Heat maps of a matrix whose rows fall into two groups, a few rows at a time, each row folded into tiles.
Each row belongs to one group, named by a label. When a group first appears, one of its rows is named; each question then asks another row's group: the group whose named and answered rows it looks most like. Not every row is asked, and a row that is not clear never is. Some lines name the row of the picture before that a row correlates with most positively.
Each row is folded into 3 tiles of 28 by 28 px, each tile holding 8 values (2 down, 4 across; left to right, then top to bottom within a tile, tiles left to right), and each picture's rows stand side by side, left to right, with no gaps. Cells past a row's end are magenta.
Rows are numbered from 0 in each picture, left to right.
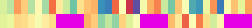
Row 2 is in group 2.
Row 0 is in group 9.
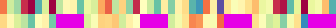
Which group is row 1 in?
9
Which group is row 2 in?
2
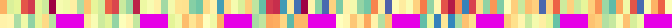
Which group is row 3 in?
9
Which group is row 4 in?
2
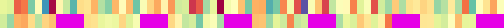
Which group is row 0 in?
9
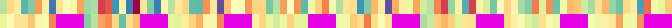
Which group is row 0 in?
2
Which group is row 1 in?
9
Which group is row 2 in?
2
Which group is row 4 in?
2
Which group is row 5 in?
9
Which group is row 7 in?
2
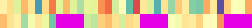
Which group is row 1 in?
9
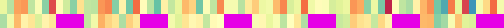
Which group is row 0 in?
9
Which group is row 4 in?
9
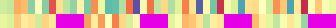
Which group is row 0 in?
9
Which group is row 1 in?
2
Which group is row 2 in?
9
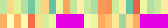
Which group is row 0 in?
2
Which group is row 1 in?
9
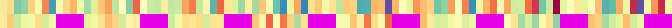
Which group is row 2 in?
9
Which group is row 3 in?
2
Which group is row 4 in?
2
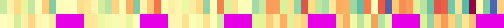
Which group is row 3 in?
9
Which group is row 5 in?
9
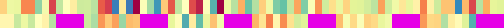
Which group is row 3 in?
2
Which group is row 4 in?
2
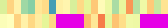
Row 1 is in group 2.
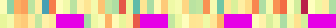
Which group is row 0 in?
9
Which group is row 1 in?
2
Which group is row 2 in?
2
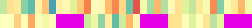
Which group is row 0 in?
2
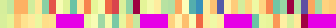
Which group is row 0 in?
9
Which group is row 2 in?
2
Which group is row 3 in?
2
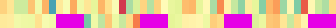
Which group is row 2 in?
9
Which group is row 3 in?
9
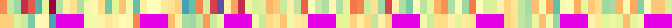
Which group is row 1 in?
2
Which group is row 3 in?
9
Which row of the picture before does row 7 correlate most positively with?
0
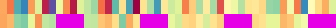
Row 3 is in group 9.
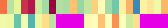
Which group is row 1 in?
2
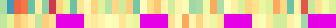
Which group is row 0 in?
9
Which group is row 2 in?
2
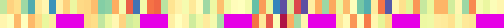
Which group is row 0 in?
2
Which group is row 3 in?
2
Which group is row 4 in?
2
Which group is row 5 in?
9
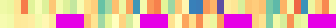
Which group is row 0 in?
9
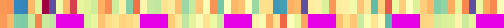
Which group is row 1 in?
9
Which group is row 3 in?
2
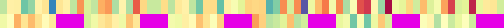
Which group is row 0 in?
2
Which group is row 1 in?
9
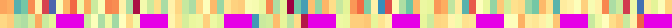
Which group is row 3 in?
2
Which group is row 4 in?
9
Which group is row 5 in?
9
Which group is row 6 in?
2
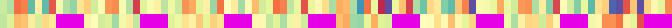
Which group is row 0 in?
9
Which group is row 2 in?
9
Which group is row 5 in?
2
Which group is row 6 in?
9
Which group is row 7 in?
2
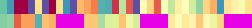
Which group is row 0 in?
9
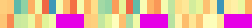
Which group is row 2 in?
2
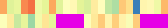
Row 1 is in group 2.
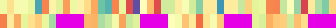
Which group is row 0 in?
2
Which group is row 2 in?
2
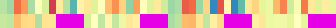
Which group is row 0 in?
9
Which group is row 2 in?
9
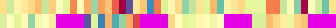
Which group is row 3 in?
9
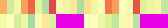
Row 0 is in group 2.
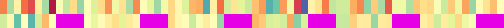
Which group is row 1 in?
9
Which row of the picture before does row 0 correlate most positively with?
0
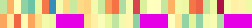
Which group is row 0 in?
2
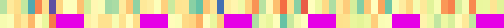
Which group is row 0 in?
2
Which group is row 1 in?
2
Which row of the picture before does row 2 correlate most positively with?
0
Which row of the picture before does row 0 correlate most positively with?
0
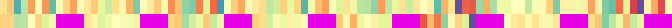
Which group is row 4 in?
2
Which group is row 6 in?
2
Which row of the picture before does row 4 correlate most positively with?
1
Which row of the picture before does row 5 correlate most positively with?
5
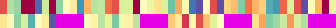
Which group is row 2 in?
2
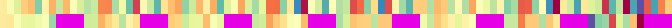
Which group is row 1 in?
9
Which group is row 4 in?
9
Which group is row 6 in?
9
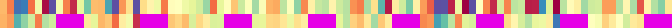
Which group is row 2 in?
2
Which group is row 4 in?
9
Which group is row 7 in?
9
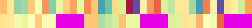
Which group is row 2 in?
2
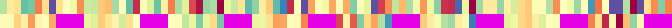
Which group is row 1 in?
9
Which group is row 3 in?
2
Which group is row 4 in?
2
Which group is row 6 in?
9
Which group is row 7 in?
2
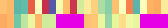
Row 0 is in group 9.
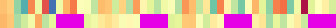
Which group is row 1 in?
9
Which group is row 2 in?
9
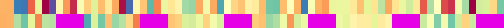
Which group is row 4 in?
9
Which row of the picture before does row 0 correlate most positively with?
0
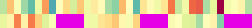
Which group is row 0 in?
2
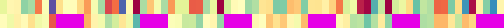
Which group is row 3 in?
2
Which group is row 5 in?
9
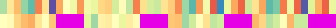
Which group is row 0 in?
2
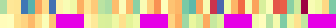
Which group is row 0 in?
2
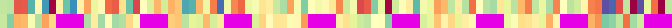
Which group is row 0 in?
9
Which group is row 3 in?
2
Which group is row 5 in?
9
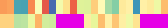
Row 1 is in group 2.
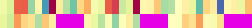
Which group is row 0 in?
9
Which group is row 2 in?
2
